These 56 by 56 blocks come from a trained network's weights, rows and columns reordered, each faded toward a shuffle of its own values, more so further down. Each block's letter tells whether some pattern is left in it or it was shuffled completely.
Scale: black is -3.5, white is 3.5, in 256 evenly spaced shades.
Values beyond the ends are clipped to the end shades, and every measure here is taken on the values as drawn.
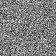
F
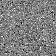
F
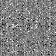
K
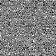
K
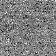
K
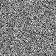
F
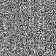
K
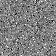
F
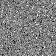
F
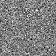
K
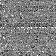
K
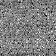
K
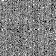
K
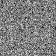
K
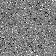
F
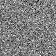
F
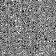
K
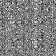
K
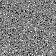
F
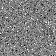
F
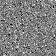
F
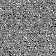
K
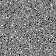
F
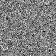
F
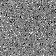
F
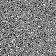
F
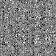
K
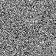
K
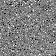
F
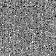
K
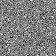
F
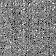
K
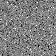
F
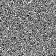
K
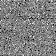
K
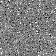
F
